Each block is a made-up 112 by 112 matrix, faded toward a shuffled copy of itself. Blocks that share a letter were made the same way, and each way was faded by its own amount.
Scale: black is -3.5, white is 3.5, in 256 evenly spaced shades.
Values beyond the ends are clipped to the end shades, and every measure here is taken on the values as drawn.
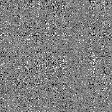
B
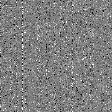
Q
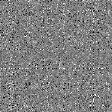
B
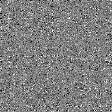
B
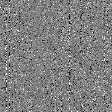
Q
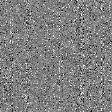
Q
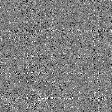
B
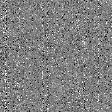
Q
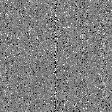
Q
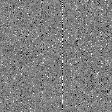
Q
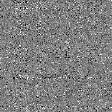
B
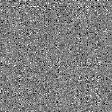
B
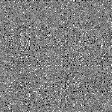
B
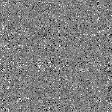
B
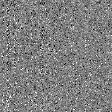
Q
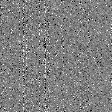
Q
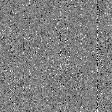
Q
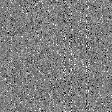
Q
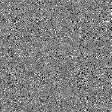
B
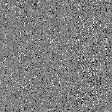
Q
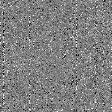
Q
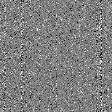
Q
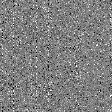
Q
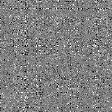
B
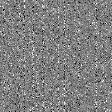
Q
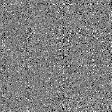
B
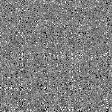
B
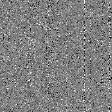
Q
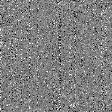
Q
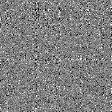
B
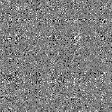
B
